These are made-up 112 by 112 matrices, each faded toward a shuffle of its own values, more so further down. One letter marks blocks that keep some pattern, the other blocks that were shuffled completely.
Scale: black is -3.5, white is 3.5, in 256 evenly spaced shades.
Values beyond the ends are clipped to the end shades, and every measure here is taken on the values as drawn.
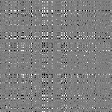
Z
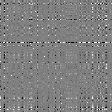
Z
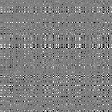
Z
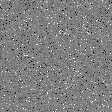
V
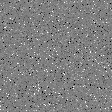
V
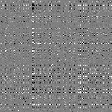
Z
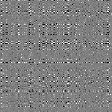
Z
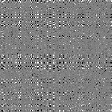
Z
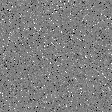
V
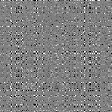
Z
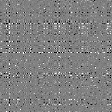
Z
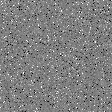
V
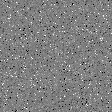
V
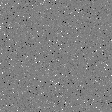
V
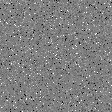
V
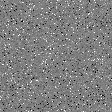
V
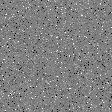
V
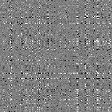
Z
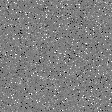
V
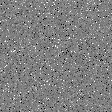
V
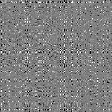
Z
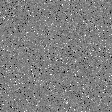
V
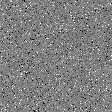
V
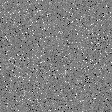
V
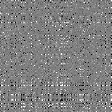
Z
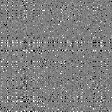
Z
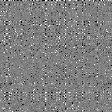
Z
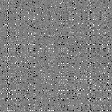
Z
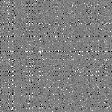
Z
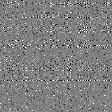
Z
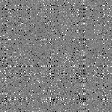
Z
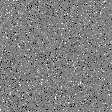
V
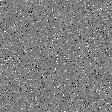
V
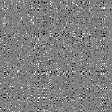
Z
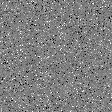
V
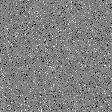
V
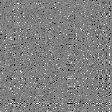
Z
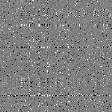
Z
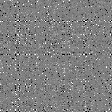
Z
